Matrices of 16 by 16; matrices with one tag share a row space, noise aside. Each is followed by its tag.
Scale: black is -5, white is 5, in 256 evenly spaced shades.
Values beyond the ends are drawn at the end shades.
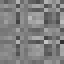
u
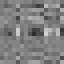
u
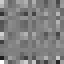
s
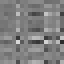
u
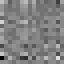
s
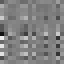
s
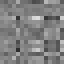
u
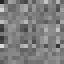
s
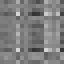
u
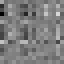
s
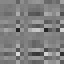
u
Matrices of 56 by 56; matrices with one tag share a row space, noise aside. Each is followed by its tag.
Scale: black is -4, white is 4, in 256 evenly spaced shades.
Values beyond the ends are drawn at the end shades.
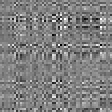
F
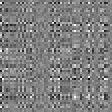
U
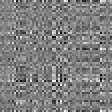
F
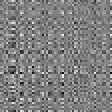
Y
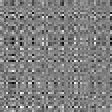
Y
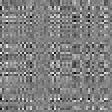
U
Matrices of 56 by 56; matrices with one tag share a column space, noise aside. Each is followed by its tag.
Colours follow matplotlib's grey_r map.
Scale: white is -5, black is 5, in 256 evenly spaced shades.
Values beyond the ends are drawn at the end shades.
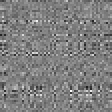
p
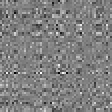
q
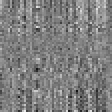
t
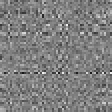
q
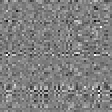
p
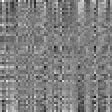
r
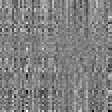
t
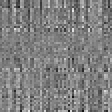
t
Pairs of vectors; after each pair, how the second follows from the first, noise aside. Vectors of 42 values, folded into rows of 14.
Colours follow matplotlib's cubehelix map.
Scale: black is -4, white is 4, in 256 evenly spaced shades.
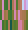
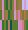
copied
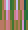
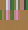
partly zeroed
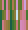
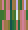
copied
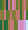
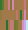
partly zeroed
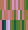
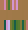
partly zeroed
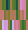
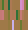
partly zeroed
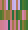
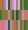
copied
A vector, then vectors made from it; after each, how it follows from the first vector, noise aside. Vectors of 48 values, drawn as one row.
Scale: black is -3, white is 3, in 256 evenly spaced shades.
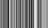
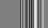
partly zeroed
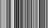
reversed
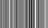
partly zeroed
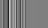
partly zeroed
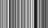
negated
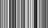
negated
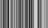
copied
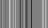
partly zeroed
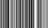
copied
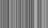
shrunk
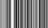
reversed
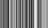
copied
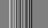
partly zeroed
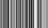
copied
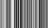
reversed
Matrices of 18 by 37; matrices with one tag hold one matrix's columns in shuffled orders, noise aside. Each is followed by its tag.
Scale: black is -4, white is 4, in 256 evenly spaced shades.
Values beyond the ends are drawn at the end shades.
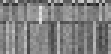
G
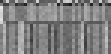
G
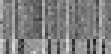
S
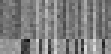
S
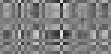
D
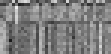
G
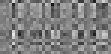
D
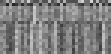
G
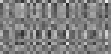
D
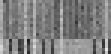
S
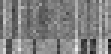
S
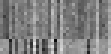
S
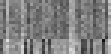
S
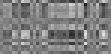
D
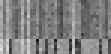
S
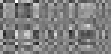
D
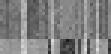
S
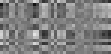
D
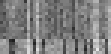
S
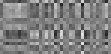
D
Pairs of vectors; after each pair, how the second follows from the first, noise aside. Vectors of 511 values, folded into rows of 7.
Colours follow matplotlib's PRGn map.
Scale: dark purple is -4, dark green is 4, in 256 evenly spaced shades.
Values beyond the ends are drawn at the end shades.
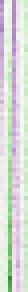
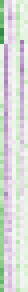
wrapped around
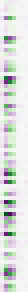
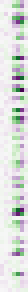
reversed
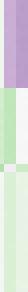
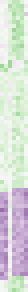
wrapped around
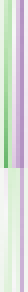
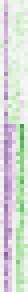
reversed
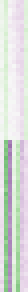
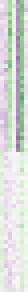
reversed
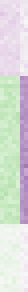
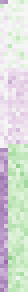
wrapped around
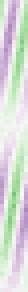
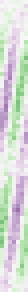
wrapped around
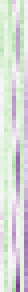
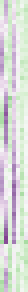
wrapped around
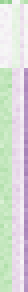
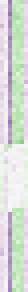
wrapped around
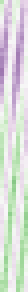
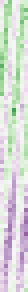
reversed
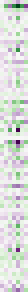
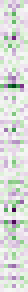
wrapped around
